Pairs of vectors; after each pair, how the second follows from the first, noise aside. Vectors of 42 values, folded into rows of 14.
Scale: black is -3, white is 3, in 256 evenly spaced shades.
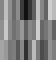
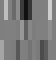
partly zeroed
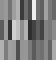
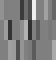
partly zeroed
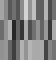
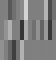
partly zeroed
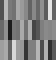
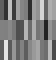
reversed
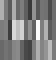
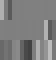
partly zeroed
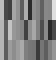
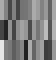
reversed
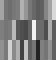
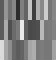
reversed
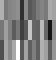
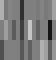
partly zeroed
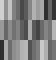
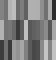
reversed
